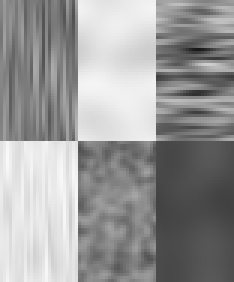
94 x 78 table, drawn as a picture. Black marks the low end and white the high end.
The table splits into 2 rows of 3 panels. Panel 1,1: middling, streaked downward. Panel 1,2: very high, smooth, faint in contrast. Panel 1,3: middling, streaked across, strong in contrast. Panel 2,1: very high, streaked downward, faint in contrast. Panel 2,2: middling, blotchy. Panel 2,3: low, smooth, faint in contrast.
